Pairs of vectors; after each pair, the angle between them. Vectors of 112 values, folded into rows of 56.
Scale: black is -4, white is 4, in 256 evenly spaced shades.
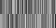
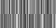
partly opposed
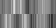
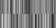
partly aligned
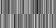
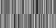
nearly parallel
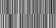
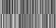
partly aligned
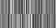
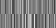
orthogonal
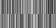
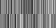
nearly opposite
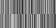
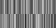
partly aligned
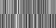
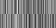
nearly parallel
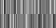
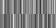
partly aligned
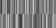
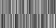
orthogonal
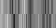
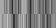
nearly parallel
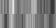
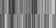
nearly opposite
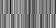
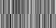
nearly opposite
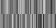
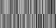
nearly parallel
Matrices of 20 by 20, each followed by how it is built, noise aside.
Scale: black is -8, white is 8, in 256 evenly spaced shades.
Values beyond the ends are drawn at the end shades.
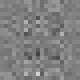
low rank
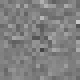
low rank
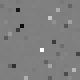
sparse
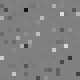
sparse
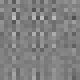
low rank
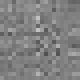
low rank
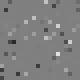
sparse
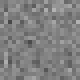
low rank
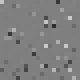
sparse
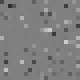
sparse
